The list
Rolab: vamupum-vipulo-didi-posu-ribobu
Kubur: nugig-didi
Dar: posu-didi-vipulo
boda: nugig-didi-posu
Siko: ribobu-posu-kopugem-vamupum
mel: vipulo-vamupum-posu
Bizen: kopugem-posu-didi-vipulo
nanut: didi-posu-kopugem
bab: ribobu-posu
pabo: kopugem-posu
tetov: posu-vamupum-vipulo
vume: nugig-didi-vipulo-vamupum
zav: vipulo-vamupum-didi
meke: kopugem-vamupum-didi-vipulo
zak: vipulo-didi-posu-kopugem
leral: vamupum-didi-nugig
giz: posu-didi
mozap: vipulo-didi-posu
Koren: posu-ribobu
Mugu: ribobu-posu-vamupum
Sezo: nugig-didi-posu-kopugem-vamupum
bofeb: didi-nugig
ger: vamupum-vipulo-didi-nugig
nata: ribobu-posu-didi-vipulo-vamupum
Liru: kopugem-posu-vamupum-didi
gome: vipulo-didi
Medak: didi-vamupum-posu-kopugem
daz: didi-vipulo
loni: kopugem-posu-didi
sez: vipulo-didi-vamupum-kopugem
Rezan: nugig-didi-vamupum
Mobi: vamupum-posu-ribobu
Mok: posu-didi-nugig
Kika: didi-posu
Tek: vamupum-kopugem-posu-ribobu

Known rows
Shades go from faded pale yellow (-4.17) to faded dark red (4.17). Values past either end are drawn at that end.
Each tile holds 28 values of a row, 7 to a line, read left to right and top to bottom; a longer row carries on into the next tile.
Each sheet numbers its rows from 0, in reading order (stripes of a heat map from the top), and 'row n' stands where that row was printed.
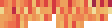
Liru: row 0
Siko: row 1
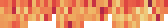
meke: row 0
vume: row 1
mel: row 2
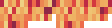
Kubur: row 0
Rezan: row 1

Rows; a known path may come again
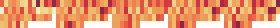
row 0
Koren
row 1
Rezan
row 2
Liru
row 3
boda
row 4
Kubur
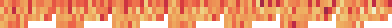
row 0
Medak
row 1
meke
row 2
Tek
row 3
Rolab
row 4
Siko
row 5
vume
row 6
tetov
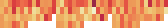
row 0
ger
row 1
mel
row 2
nata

